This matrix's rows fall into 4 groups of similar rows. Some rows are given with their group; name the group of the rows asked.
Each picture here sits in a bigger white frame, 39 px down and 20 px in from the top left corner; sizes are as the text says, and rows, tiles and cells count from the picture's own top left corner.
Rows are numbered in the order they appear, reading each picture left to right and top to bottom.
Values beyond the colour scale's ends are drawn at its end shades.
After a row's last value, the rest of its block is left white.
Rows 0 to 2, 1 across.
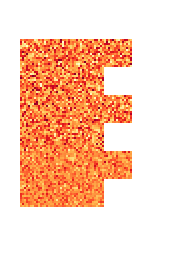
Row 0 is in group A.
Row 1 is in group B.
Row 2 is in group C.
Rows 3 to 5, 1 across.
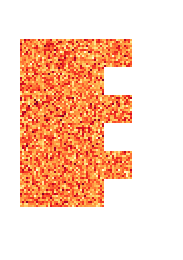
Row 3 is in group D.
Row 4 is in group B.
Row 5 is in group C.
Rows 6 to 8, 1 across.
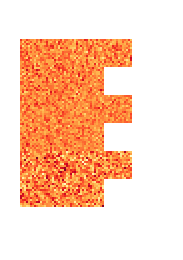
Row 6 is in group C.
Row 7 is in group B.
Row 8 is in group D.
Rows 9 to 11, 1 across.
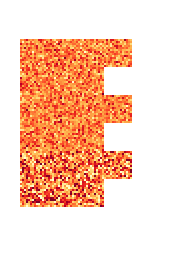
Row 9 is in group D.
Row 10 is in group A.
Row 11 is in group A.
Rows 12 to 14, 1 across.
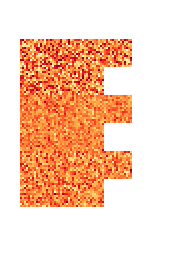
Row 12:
A
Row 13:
D
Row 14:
C
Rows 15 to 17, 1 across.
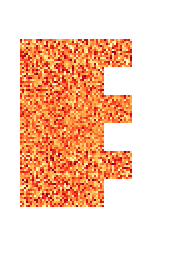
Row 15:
C
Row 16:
C
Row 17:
C
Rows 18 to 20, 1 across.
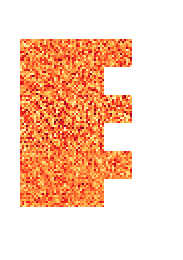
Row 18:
A
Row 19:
C
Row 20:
C
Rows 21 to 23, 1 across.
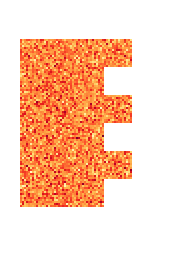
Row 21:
C
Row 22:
B
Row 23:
C
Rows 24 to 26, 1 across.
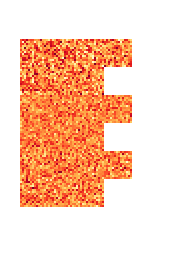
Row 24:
D
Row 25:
A
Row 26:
A
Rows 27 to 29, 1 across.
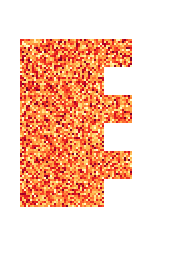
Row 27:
A
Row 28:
B
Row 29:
B
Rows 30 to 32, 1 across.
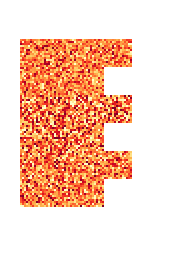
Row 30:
B
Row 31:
C
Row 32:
D
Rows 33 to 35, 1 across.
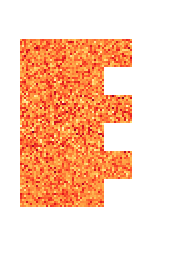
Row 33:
B
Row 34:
A
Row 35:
C
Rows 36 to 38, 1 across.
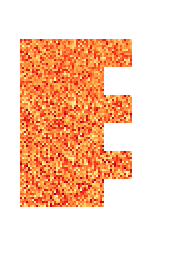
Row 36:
C
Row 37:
C
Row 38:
C
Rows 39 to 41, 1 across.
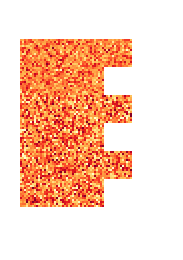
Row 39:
B
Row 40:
C
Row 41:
A
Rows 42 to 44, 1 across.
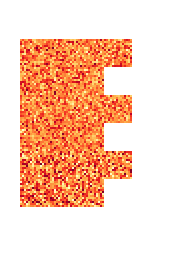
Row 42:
B
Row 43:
C
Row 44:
A
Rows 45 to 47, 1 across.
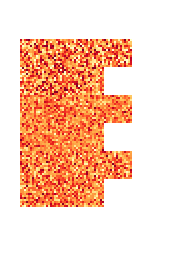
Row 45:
C
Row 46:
D
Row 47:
C
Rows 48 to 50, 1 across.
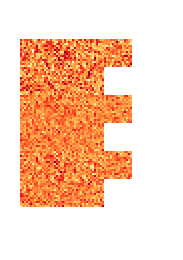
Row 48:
D
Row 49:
D
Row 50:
D
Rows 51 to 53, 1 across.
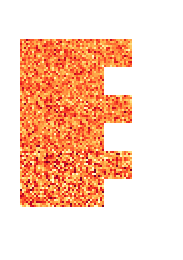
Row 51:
D
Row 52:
D
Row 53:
D
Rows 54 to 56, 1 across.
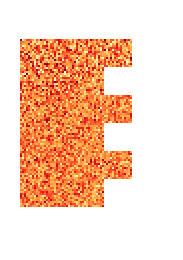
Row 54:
C
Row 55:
B
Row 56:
B
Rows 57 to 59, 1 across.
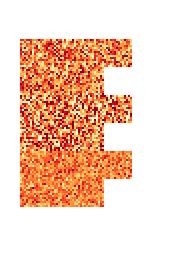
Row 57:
D
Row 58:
C
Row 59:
A
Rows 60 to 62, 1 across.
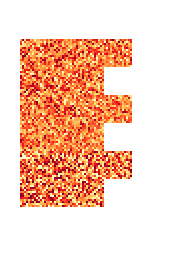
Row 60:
A
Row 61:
D
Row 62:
A
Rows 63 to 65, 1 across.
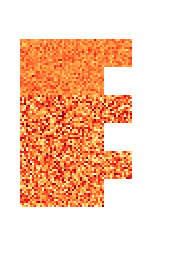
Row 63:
A
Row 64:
B
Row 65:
D
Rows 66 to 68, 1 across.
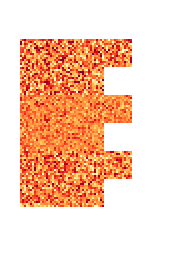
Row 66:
B
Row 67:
B
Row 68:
D
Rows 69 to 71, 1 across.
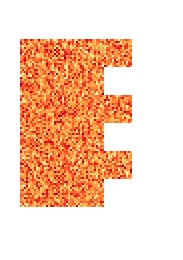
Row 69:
D
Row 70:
A
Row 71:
C
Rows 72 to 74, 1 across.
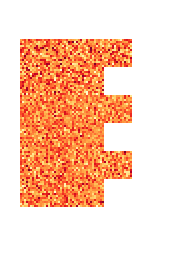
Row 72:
B
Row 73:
C
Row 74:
C
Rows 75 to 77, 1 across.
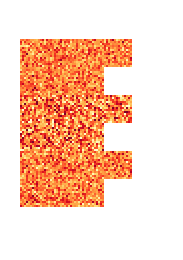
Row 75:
A
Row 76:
D
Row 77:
A
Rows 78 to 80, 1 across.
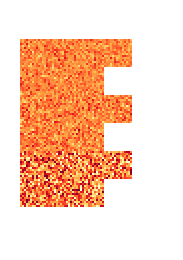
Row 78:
D
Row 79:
A
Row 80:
B
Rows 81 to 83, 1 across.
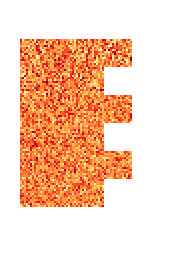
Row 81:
C
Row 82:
A
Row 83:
D
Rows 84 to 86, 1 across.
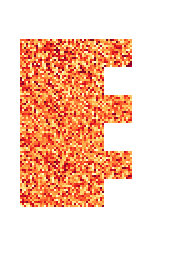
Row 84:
D
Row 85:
D
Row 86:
D
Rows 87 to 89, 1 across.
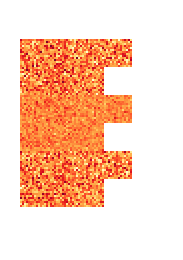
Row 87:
C
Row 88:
D
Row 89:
C
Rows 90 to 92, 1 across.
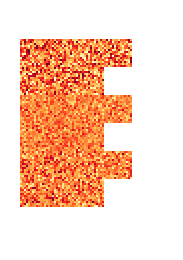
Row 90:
B
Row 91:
C
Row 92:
A
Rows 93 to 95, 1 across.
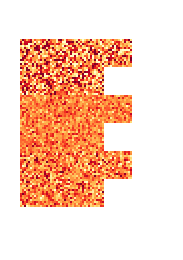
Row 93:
B
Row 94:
A
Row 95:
B
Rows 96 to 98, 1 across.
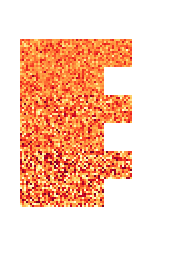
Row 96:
A
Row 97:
D
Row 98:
D
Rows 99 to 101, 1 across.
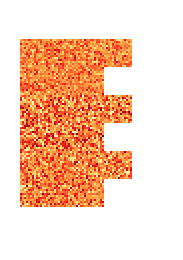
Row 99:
D
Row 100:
A
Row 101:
C
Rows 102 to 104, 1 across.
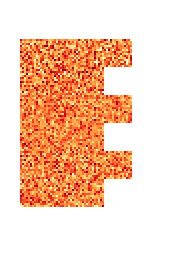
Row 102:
C
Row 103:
D
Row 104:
D
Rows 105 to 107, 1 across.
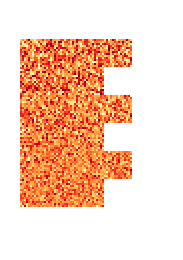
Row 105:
A
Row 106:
C
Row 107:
B
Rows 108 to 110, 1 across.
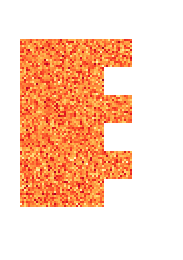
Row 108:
B
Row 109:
D
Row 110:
C
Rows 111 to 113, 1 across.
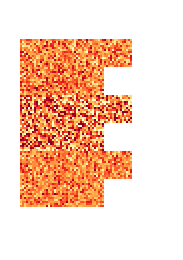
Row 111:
C
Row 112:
D
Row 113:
C
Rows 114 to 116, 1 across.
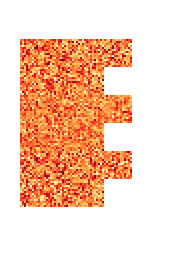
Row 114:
B
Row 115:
D
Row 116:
B
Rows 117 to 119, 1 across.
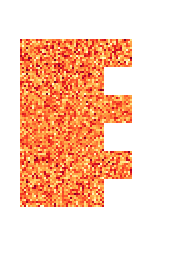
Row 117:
C
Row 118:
D
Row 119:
B
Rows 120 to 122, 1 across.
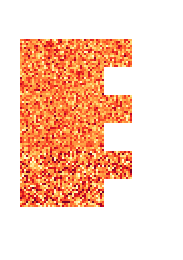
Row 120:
D
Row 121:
C
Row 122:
A
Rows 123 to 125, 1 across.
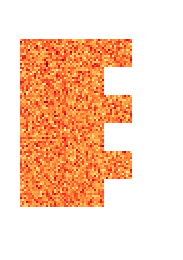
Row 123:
B
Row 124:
C
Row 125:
C
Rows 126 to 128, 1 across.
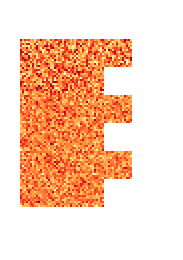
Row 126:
C
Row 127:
D
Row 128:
D
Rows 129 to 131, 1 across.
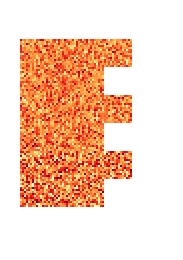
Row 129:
C
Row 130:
A
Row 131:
A
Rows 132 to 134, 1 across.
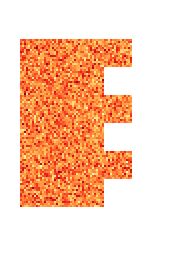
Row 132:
B
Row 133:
C
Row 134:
A
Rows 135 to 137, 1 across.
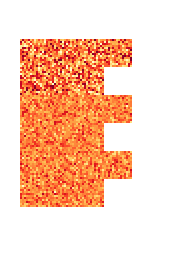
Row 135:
A
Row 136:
A
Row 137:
C
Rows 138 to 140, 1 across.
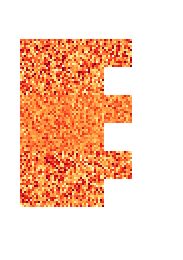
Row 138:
B
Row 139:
C
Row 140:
D
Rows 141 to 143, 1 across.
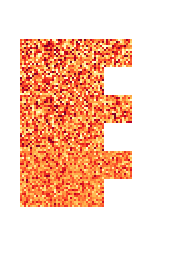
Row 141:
D
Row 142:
D
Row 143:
B
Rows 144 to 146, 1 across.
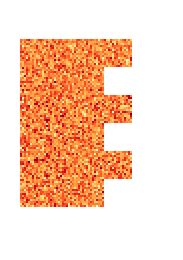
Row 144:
C
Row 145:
B
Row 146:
B
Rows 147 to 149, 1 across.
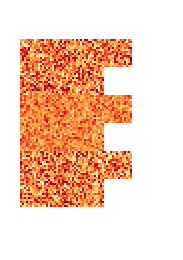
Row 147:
A
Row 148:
B
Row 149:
C
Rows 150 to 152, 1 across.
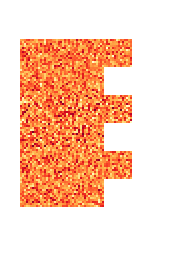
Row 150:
A
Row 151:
A
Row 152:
A
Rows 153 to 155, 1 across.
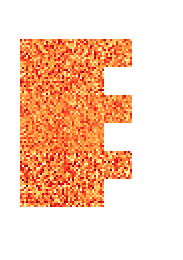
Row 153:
C
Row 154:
C
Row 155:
C
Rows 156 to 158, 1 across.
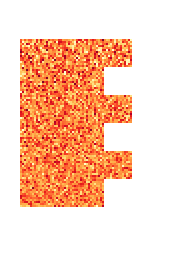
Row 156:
C
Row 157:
C
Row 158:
D
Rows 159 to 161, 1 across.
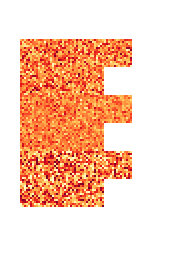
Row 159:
A
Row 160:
D
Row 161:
D
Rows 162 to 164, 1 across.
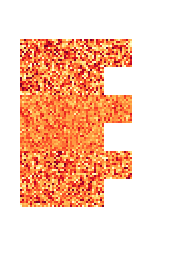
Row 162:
D
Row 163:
C
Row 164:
D
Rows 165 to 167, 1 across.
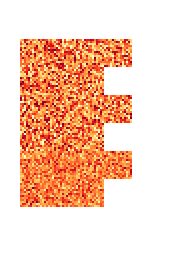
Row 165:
D
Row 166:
B
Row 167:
A
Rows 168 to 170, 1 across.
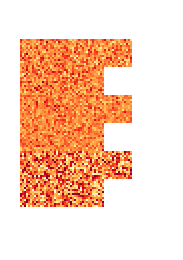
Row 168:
C
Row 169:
D
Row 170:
B
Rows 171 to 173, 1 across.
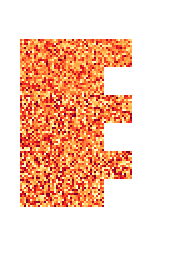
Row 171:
D
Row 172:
D
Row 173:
B
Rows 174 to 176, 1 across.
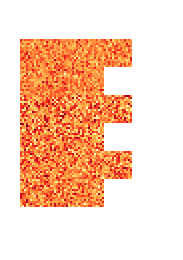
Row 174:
C
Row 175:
B
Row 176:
B
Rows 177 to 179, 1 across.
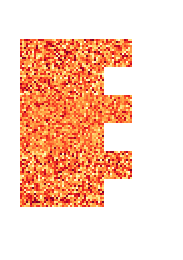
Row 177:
D
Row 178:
B
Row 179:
A
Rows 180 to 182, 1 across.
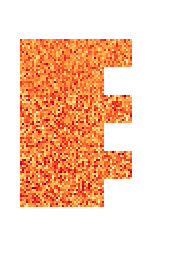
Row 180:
C
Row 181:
C
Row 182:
A
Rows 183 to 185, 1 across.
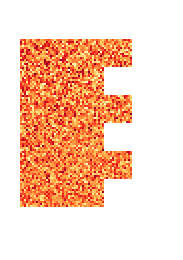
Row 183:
B
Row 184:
D
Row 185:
B
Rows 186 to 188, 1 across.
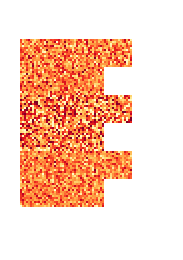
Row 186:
C
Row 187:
D
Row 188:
D
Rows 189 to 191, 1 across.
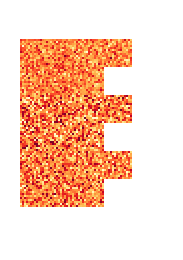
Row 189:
C
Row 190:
A
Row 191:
C
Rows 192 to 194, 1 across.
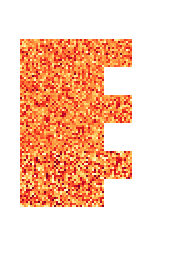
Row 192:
A
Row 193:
B
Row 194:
D
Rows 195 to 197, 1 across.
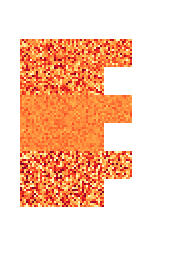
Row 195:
A
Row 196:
C
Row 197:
A
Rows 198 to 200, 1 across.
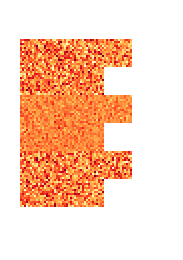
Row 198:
D
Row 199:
C
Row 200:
B
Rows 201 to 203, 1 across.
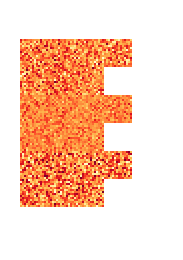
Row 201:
C
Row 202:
B
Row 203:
B
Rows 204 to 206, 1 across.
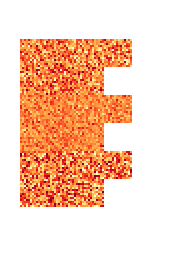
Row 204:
C
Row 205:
C
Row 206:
B
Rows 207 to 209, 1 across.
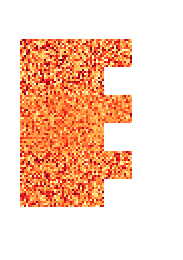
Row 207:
B
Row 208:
C
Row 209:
B
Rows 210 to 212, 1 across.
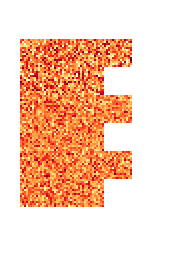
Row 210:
A
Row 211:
D
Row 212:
B
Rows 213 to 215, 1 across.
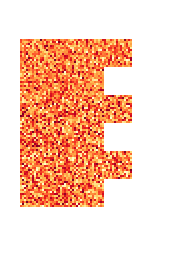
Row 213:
C
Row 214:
A
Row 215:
C
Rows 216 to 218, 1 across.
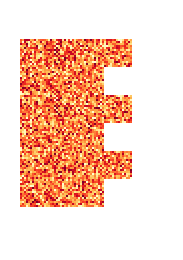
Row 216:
D
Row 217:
D
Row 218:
A
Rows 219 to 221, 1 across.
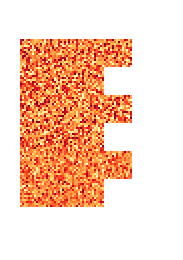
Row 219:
A
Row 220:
B
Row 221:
C
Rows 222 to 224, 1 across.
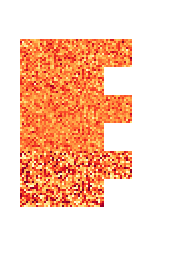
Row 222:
A
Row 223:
A
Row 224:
A
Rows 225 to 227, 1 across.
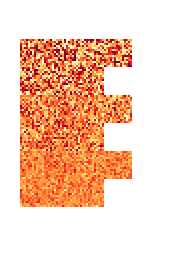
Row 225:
D
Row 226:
C
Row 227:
D
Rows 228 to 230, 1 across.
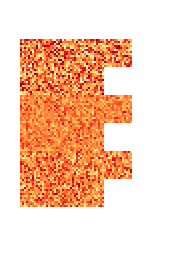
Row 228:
D
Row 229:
D
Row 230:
C
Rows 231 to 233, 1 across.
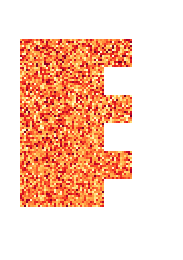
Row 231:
B
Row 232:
C
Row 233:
B
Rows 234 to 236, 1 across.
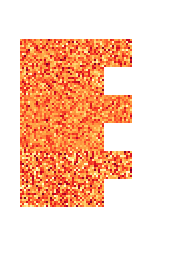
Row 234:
B
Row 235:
B
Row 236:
C
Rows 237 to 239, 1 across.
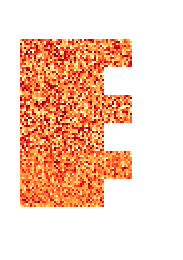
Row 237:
D
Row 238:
B
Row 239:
D
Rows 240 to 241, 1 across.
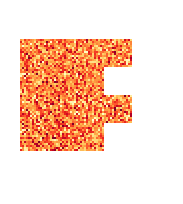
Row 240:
C
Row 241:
C
